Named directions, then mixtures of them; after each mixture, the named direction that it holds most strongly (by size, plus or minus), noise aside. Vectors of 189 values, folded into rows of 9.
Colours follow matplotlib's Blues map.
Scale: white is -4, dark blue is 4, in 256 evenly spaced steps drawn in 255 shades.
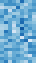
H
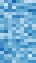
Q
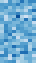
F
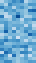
Q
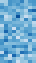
F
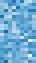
H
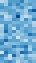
F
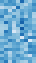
H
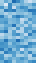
Q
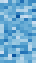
F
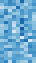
H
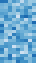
F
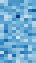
F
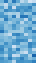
F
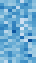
H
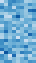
Q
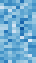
H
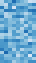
Q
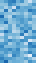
H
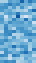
F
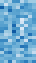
H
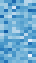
Q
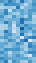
H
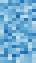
F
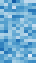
Q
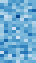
F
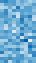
H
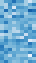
Q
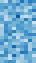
F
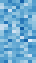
H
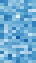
F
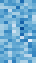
H
